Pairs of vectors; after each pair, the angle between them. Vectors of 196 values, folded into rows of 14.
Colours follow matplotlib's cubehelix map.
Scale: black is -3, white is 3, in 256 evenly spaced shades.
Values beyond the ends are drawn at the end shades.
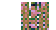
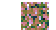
orthogonal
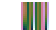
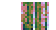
nearly parallel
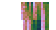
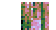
nearly opposite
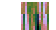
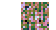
partly opposed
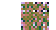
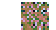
nearly opposite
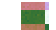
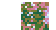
partly aligned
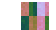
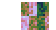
nearly opposite
